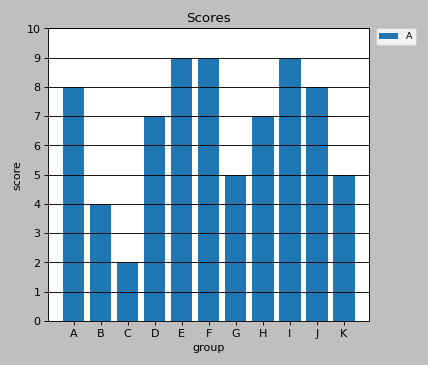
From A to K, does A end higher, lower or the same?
lower
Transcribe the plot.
Title: Scores
x-axis: group, ticks A B C D E F G H I J K
y-axis: score, ticks 0 1 2 3 4 5 6 7 8 9 10
Legend: A
Values:
A: 8 4 2 7 9 9 5 7 9 8 5
